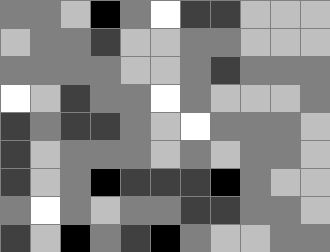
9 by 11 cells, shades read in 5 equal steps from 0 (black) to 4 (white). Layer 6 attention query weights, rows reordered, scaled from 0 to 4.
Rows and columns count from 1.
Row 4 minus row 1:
2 1 -2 2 0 0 1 2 0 0 -1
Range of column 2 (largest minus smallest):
2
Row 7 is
1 3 2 0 1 1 1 0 2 3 3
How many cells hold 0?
5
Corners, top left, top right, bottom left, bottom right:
2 3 1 2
